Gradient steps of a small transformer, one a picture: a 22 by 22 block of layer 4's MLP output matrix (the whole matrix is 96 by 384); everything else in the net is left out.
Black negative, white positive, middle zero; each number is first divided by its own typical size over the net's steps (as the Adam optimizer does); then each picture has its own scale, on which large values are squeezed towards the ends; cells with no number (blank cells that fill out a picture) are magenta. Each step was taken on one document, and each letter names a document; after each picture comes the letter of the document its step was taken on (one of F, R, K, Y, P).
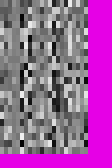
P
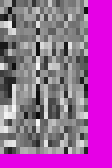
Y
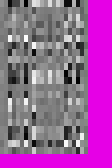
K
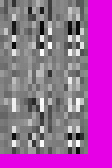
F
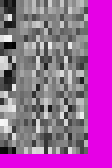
Y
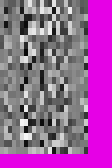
P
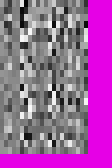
P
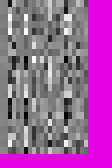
K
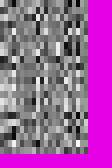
Y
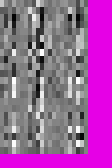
F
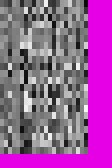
P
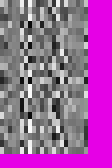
P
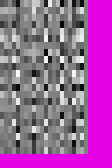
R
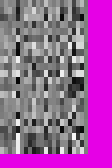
R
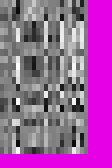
R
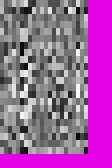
P
